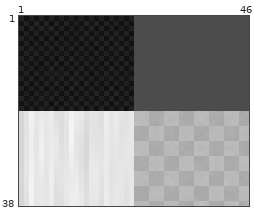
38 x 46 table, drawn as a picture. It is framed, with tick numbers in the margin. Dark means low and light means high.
It is made of 2 by 2 panels. Panel 1,1: very low, checkered, faint in contrast. Panel 1,2: low, flat. Panel 2,1: very high, streaked downward, faint in contrast. Panel 2,2: high, checkered, faint in contrast.
